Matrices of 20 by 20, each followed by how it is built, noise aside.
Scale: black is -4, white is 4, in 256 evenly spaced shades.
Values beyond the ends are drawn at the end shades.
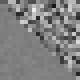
upper triangular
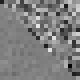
upper triangular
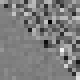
upper triangular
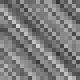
Toeplitz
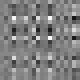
low rank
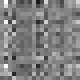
low rank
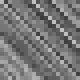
Toeplitz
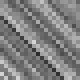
Toeplitz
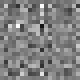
low rank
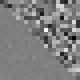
upper triangular
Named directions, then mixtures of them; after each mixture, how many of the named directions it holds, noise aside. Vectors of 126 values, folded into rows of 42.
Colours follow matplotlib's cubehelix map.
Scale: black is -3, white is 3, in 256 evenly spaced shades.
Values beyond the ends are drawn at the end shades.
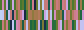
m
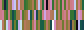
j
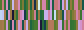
two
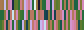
two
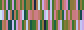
one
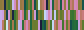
two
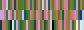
two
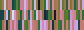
two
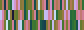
two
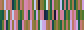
two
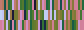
two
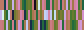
two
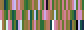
one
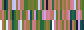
one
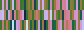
one
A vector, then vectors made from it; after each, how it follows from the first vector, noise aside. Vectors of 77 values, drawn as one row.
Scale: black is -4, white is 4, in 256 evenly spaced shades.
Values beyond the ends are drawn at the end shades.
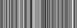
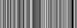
negated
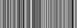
negated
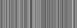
shrunk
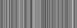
shrunk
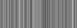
shrunk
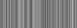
shrunk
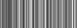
sign-scrambled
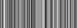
reversed
